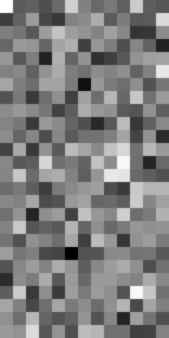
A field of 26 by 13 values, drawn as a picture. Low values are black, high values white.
The values follow a bell shape. There are no regular stripes. No row or column stands out. Neither half mirrors the other.
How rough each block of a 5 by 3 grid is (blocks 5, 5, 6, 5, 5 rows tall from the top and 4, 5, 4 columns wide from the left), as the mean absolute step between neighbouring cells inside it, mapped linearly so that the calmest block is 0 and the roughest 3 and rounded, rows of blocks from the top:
2 1 2
0 1 2
2 1 3
1 2 0
2 0 3
